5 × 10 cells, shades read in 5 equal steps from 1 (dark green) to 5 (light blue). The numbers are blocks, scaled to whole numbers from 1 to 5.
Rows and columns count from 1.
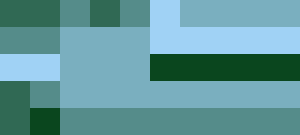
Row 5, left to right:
2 1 3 3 3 3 3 3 3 3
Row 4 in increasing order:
2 3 4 4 4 4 4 4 4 4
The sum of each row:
33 43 27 37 27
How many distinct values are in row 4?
3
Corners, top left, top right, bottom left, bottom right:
2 4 2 3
